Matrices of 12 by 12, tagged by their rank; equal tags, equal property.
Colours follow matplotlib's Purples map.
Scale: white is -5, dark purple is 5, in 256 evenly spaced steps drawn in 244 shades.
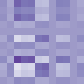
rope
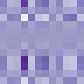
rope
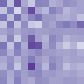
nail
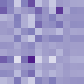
nail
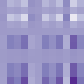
rope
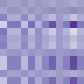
rope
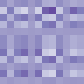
rope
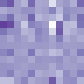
nail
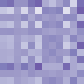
nail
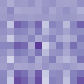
nail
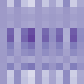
rope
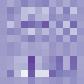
nail
